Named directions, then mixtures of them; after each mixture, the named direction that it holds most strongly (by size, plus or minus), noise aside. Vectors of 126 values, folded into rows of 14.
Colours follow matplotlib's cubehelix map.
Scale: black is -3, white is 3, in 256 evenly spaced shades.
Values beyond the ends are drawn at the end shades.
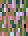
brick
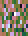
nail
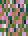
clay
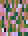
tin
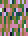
brick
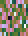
clay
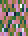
nail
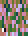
tin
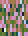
tin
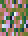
nail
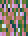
brick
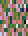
clay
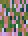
tin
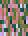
clay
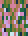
tin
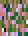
tin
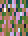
brick
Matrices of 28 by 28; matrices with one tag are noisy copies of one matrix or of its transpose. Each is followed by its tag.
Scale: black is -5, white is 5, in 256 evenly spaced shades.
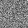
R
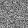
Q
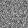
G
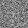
G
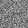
R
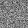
Q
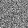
R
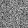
Q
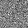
R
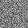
R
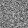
G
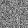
Q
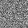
R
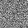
R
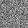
Q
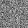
Q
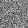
R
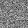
Q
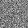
R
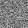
Q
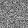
Q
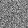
R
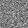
G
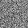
R
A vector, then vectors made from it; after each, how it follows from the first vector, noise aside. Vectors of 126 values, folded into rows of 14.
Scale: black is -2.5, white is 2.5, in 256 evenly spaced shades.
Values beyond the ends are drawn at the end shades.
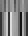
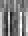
negated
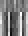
negated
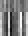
negated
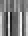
negated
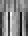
copied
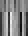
copied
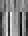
copied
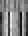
copied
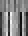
copied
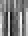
negated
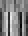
copied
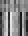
copied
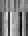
copied
